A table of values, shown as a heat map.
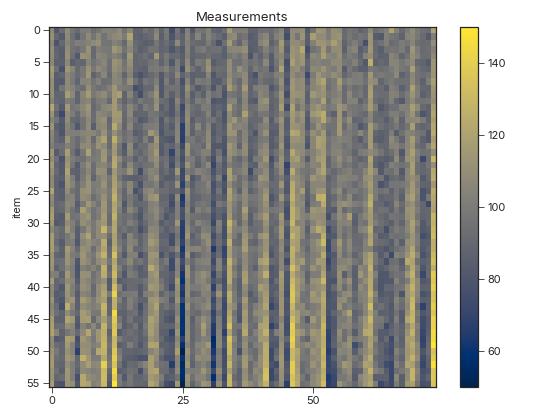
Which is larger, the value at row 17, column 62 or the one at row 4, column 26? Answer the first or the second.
the second
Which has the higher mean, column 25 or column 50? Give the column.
50
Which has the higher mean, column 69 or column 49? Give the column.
69
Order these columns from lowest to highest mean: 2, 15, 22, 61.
2, 22, 15, 61
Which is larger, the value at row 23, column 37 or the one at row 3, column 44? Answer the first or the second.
the second
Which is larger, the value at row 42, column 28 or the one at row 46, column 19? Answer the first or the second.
the second
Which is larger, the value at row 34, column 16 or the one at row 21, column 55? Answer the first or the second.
the second
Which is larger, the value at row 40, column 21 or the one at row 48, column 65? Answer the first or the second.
the first
